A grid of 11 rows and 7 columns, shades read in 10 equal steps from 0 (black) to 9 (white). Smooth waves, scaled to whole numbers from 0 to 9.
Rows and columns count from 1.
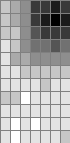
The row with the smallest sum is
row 2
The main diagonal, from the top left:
7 6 5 4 5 7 8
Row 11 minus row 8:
1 2 -1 0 0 0 -1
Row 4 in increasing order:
3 4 4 4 5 7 8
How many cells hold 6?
4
